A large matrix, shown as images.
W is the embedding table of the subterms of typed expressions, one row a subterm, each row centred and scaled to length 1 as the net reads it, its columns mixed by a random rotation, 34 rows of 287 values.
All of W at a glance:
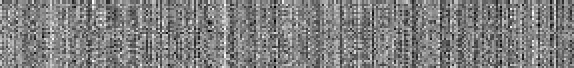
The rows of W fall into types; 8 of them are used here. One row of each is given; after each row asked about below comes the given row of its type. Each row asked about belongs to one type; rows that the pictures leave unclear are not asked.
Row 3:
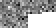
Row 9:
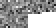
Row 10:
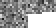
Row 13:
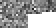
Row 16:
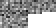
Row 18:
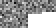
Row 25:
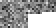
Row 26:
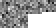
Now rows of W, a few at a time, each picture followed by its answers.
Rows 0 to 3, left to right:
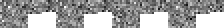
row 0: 13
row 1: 13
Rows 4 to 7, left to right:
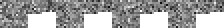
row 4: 13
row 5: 25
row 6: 9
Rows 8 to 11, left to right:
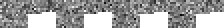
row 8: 13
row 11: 10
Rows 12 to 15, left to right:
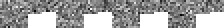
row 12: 9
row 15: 10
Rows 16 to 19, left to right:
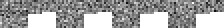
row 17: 18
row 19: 26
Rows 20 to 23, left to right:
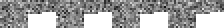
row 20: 25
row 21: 16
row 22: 25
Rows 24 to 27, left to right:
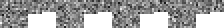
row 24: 16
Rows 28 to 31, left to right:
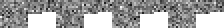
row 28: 16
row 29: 9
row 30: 3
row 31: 25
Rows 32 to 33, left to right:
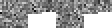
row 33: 10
